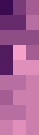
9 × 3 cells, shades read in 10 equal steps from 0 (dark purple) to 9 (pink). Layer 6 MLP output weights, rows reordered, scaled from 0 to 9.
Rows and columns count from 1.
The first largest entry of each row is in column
3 3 1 2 2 3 2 3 2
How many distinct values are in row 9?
2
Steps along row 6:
same up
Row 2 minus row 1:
2 -1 1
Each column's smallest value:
0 2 4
